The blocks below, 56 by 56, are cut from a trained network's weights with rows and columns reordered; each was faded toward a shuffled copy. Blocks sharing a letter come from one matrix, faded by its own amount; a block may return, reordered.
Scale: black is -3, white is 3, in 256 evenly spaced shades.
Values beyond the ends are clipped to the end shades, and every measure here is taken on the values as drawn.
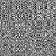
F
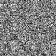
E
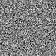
E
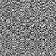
F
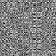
F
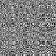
F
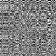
F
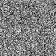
E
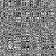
F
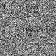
E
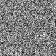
E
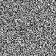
E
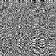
F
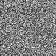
E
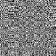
F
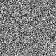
E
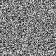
E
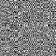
F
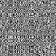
F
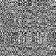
F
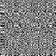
F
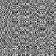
F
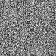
E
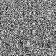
E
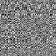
F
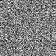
E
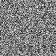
E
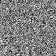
E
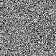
E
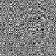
F
